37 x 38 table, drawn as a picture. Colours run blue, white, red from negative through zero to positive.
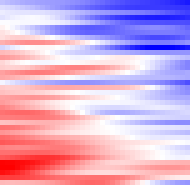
The halves do not mirror each other. Values rise toward the bottom left. The grain runs across in streaks. On average the colour sits 50% of the way up the scale. The ninth with the highest average is the bottom left. The ninth with the lowest average is the top right.
